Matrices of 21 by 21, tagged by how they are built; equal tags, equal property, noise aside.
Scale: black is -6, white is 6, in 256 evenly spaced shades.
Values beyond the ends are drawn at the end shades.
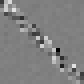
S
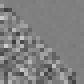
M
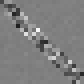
S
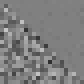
M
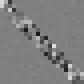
S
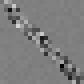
S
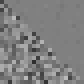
M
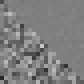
M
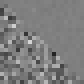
M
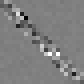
S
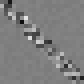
S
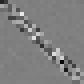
S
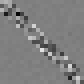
S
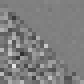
M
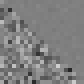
M
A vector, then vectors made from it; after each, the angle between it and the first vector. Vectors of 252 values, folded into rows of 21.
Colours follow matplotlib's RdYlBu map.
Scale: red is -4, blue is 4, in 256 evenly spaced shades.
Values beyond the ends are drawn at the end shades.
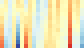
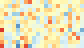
partly aligned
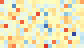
orthogonal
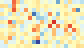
orthogonal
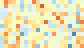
partly opposed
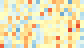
partly aligned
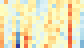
nearly parallel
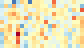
partly opposed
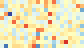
orthogonal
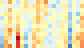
nearly opposite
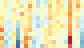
nearly parallel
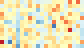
partly aligned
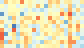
partly aligned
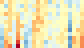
nearly opposite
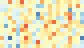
partly aligned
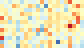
partly aligned
